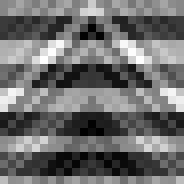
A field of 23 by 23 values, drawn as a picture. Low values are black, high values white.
Mirror symmetry: left to right. Stripes: horizontal, repeating 4 times. Ninth with the lowest average: bottom middle. Average level on the scale: 40%.
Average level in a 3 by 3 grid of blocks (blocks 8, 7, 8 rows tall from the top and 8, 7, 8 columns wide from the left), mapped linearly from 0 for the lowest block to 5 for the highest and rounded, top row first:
555
424
303
